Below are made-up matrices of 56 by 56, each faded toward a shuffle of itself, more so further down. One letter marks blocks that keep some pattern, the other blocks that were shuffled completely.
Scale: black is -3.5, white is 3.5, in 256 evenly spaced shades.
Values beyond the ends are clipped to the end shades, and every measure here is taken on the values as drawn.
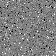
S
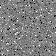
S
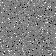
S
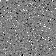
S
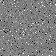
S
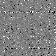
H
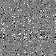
H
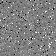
S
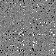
H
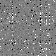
H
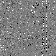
H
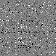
H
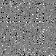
H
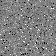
S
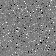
S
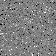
S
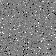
S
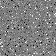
S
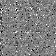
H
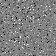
S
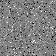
S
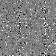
H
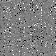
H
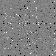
H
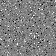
S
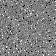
S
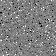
S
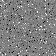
S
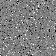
S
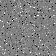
S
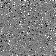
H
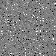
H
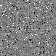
S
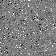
S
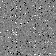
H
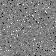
S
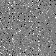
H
